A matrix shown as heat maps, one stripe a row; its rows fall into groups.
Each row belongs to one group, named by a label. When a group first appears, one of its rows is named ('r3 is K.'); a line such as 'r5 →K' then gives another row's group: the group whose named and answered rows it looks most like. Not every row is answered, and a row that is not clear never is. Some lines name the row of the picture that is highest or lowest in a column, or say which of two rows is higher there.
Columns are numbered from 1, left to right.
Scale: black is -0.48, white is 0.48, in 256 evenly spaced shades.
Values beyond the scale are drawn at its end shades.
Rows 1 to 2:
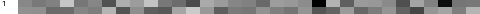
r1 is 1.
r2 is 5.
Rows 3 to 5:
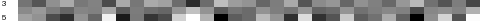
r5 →5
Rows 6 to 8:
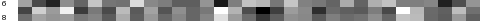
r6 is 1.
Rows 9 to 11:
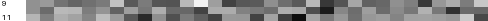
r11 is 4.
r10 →1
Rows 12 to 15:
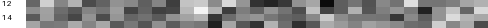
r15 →4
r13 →5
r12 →5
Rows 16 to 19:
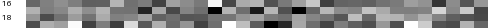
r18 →1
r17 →4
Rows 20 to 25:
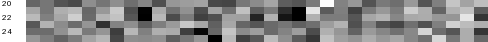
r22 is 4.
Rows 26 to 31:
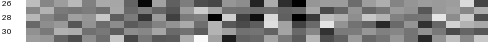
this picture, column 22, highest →29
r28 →4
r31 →5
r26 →4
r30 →1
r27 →5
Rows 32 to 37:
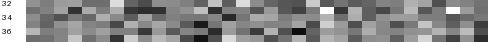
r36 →4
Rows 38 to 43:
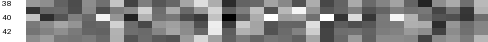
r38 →5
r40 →1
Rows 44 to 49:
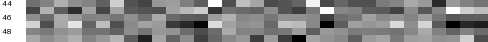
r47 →1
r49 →4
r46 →1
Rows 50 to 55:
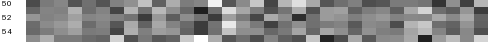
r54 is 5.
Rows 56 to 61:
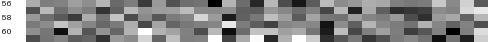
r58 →5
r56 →4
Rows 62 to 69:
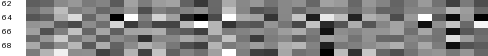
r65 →5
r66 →1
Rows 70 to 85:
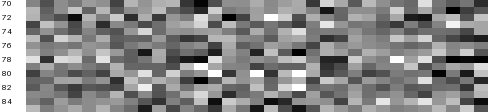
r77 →4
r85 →4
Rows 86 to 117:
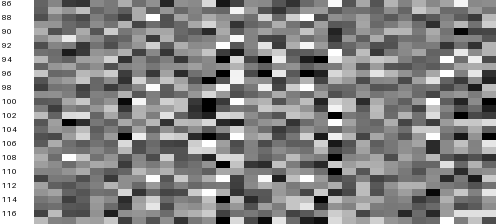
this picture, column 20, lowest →96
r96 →4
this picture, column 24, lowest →100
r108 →1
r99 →5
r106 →5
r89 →5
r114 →4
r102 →1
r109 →4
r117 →4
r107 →5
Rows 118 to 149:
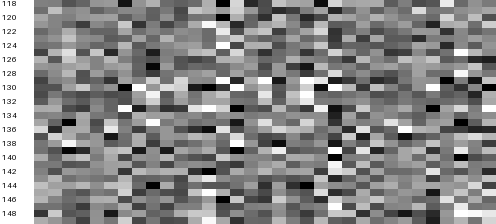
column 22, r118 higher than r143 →Yes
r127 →4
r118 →4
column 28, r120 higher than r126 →No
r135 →1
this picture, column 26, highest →135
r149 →5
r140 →1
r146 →4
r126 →1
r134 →1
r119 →5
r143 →5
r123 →1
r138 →1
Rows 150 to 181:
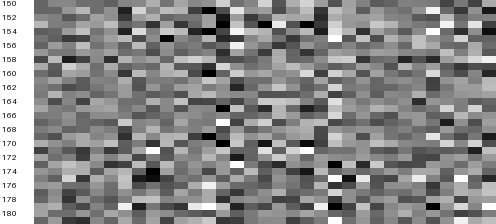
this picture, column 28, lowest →164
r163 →5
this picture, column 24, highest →175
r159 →1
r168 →4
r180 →1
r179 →5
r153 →4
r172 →5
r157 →4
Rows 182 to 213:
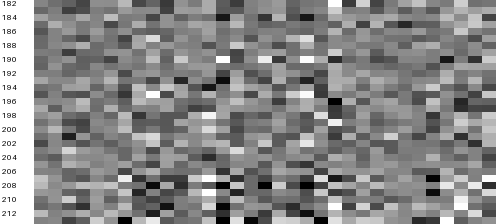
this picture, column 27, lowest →185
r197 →1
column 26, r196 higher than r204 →Yes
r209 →5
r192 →4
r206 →4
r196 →1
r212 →4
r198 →5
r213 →4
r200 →5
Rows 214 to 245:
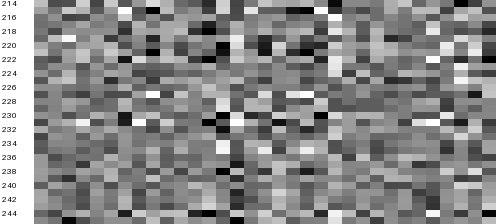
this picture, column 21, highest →215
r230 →4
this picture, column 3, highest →219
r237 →5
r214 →1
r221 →4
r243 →5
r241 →5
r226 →5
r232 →4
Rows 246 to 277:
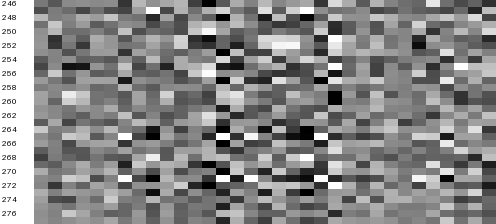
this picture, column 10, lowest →255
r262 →5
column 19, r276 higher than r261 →Yes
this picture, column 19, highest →252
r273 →4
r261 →4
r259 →1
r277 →4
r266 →4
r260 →1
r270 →4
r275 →4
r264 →4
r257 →4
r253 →4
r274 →1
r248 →4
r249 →5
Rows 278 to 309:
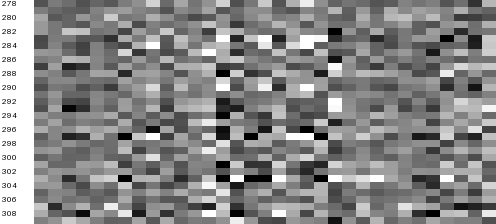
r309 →1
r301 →4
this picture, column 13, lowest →307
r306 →5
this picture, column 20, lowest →296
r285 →5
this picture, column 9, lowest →296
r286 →1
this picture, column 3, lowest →293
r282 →1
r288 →4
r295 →5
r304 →5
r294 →4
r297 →4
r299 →5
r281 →5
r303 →4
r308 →5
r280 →1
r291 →4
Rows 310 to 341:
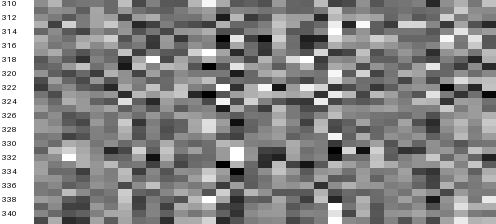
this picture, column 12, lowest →323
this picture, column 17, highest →322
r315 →4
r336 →4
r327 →5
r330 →1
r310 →5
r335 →5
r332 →1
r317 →5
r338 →5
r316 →4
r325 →4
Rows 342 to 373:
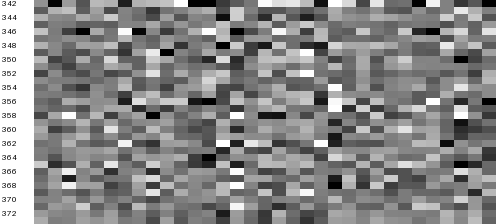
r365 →1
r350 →1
